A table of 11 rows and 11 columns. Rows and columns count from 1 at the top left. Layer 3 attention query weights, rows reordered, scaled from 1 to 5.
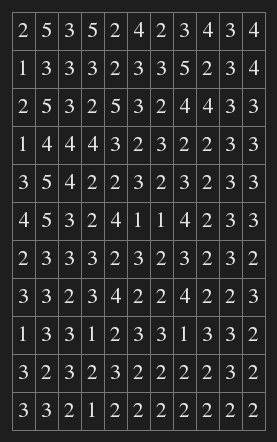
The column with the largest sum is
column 2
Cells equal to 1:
8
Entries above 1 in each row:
11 10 11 10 11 9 11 11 8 11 10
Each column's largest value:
4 5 4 5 5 4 3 5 4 3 4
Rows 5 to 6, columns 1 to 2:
3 5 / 4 5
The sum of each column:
25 41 33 28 31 28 24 33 27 31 31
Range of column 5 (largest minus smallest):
3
